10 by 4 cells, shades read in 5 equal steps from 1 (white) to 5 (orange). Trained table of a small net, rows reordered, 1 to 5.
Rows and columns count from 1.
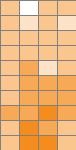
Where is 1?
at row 1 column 2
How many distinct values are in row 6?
2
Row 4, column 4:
3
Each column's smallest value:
3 1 2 2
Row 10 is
3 5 5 3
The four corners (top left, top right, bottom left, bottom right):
3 3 3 3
